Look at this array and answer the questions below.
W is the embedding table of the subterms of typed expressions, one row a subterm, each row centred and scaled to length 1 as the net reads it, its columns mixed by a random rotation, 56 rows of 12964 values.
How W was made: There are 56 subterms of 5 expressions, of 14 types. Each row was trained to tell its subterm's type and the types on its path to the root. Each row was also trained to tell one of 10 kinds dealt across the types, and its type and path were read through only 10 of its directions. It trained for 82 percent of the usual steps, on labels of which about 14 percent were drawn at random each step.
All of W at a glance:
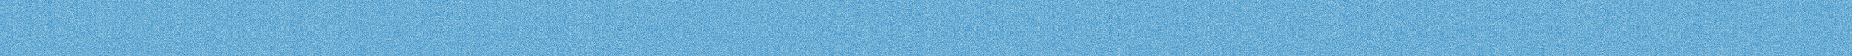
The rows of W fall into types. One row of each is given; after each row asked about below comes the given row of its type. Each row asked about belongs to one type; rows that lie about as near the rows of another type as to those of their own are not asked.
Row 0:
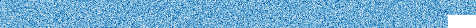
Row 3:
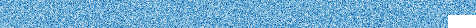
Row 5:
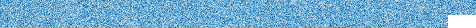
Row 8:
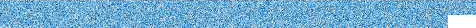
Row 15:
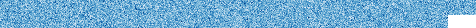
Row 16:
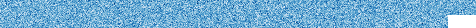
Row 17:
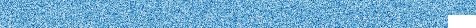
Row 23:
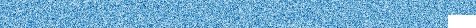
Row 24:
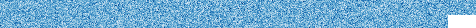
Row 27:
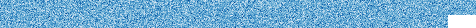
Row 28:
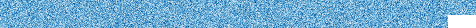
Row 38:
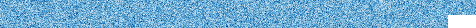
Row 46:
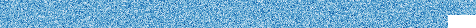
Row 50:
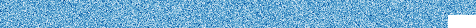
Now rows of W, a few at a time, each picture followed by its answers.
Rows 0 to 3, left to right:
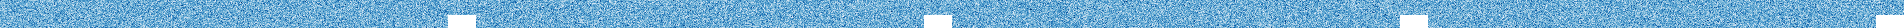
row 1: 23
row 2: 38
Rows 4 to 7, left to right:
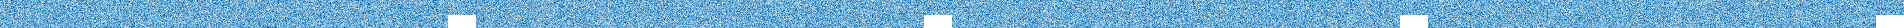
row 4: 0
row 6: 16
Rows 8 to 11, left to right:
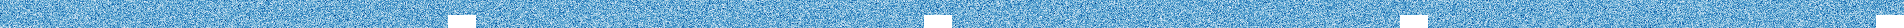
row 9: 23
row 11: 23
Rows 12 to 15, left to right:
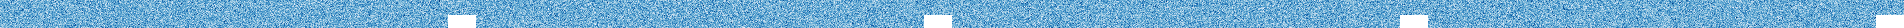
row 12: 8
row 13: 50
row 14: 15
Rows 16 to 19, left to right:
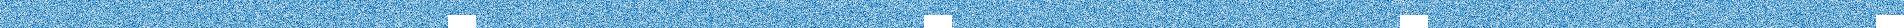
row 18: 0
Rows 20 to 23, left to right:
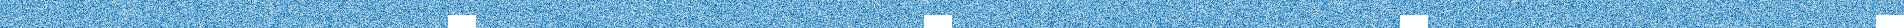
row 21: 3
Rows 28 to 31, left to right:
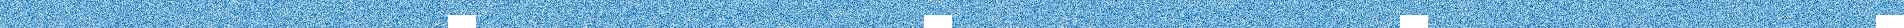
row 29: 27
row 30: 27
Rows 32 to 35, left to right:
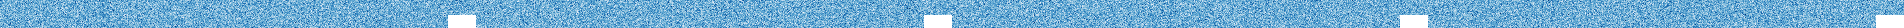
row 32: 15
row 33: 8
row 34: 16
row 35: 3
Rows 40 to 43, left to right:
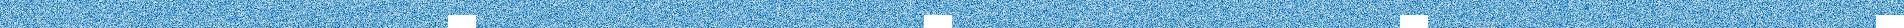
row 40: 17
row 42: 3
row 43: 16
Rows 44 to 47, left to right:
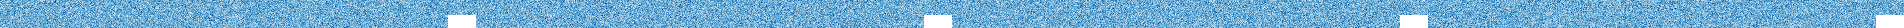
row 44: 0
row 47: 23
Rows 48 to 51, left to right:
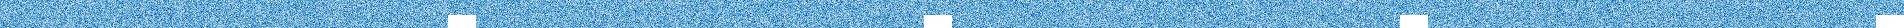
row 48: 50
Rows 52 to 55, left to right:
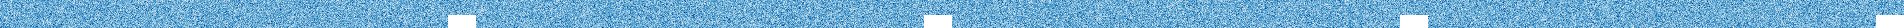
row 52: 50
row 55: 50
